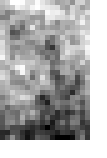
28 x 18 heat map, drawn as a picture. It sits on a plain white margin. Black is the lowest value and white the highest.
Slope: up to the top. Grain: blotchy. Stripes: none.
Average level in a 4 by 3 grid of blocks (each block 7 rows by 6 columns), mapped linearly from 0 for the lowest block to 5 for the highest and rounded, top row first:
4 5 5 / 4 3 5 / 4 2 2 / 1 0 0
